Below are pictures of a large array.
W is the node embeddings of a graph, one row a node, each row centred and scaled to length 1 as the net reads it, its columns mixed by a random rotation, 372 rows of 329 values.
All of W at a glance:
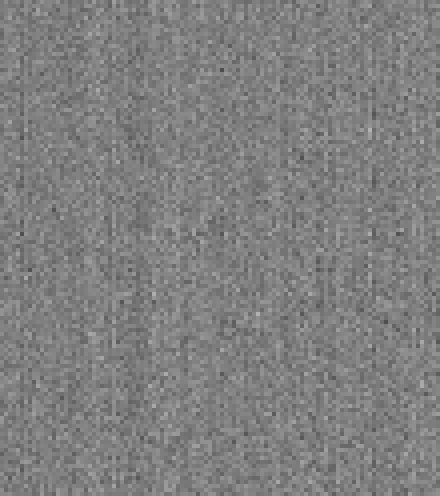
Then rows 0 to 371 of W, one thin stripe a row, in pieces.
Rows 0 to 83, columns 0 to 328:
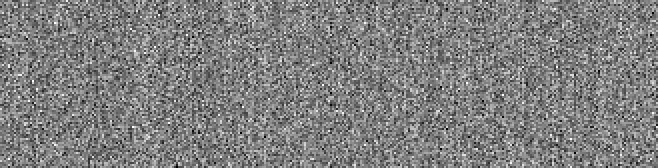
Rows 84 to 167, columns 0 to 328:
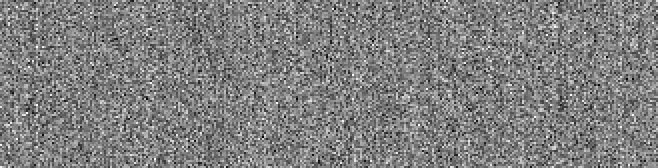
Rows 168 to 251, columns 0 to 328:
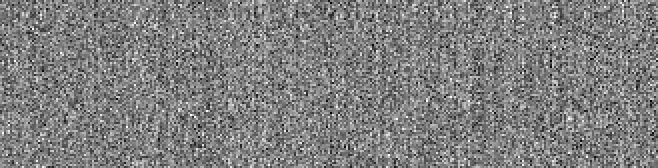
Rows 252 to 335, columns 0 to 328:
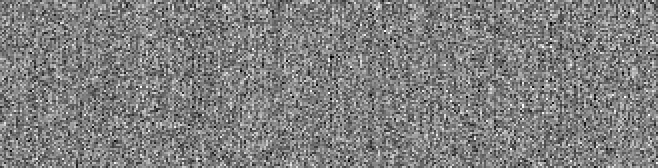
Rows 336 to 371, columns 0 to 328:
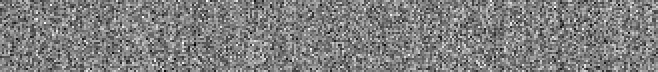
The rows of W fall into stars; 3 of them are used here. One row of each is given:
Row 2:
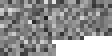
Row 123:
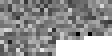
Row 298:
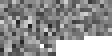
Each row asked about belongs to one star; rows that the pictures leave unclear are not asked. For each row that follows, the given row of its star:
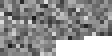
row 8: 2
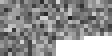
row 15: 123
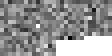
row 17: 2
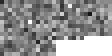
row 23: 2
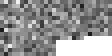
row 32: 123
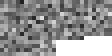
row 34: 2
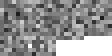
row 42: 298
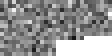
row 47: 2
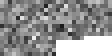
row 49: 123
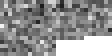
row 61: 2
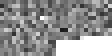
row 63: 123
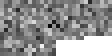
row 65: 298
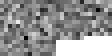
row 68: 123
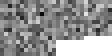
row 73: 298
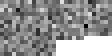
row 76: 298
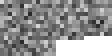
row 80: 2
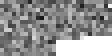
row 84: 123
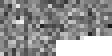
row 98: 123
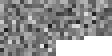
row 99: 298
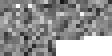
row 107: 123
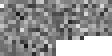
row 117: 298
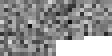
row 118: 298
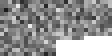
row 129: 123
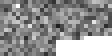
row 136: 123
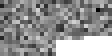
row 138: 123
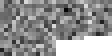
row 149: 298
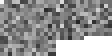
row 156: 298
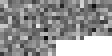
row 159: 2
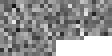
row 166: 298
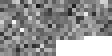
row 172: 298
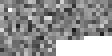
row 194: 298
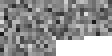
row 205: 298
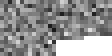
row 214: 298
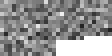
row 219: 2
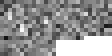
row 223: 123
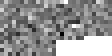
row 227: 298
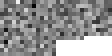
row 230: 298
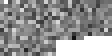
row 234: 2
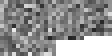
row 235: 2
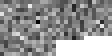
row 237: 2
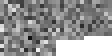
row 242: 2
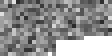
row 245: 2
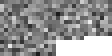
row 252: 298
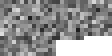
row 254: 123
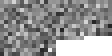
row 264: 298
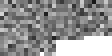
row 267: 2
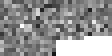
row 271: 123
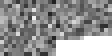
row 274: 123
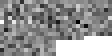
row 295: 298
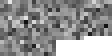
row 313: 123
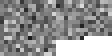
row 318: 2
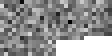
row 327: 298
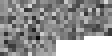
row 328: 2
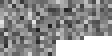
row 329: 298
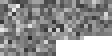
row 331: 123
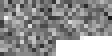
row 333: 123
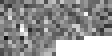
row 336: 298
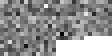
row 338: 298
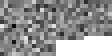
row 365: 2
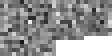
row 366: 2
